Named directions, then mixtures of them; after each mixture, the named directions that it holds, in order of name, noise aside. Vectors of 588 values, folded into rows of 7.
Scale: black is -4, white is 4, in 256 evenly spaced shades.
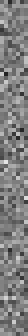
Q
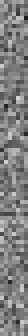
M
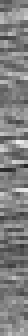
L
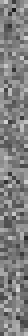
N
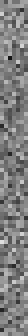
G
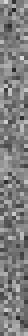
N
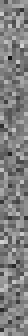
G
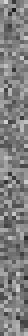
N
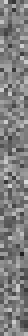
N, Q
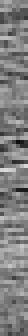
L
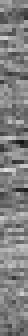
L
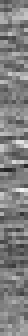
L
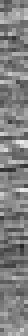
L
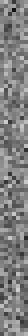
N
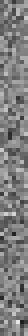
M, N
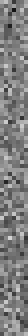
N
